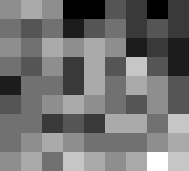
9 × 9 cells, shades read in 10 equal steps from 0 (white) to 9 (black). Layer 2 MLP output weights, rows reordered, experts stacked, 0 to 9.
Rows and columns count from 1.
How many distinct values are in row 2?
4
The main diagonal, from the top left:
4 6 3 7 3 5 3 4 2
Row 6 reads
6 5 4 3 4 5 6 4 6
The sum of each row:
58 55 46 47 46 43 43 38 26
